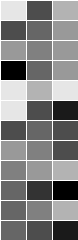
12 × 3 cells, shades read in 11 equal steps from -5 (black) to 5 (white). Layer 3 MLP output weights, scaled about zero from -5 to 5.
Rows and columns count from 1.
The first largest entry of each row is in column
1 3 1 3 1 1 2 1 3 1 3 1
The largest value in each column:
4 2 4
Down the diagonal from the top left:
4 -1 1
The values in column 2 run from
-3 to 2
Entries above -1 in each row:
2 1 3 1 3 1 0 2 3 0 2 0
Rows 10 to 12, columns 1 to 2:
-1 -3 / -1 0 / -1 -2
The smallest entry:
-5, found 2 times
